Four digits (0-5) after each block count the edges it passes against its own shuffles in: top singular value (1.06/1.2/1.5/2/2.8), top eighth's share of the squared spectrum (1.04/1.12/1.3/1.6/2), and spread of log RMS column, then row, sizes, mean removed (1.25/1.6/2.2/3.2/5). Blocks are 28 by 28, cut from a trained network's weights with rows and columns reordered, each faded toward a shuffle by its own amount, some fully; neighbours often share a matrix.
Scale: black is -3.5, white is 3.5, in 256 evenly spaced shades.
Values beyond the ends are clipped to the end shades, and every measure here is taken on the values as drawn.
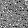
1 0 0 0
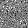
0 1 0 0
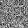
2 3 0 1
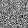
2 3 0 1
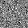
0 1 0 0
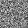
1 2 0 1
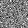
0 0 0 0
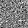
1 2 0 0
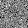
0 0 0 0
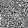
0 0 0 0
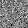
0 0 0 0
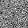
0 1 0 0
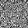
2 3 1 1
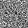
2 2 0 0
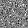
0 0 0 0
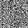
2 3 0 1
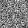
2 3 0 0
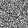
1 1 0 0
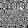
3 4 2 2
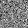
0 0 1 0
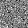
0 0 1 0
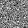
1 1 1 0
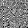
3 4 1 0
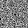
0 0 1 0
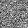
1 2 0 0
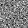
2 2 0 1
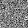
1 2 0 1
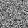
2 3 1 0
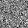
1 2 0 0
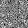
1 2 0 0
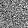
1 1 0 0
